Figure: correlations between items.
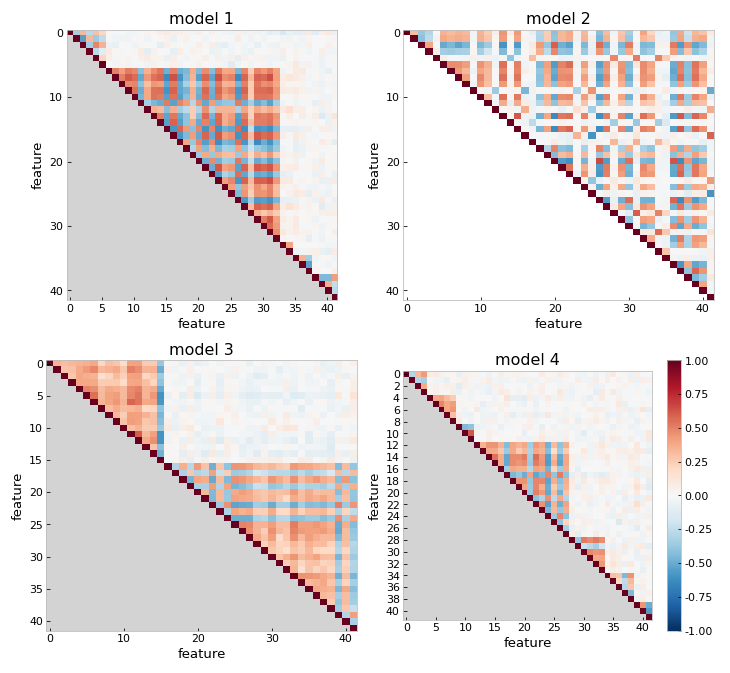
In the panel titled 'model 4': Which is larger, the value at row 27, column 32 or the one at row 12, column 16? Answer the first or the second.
the second
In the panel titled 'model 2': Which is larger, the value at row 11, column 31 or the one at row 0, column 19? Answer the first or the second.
the second
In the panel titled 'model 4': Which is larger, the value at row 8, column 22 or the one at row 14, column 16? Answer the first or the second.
the second
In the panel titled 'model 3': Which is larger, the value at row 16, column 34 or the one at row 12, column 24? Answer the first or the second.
the first
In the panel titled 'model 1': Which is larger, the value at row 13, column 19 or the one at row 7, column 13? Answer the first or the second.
the second
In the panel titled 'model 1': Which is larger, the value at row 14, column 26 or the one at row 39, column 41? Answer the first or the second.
the second
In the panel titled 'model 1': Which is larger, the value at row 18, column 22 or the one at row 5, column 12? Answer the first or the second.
the first
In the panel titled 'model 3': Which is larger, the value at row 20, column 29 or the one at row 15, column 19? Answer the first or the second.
the first
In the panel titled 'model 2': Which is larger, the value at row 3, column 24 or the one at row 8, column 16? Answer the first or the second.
the second
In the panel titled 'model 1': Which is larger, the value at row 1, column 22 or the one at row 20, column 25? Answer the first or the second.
the first
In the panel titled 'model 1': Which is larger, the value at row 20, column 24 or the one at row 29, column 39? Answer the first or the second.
the second
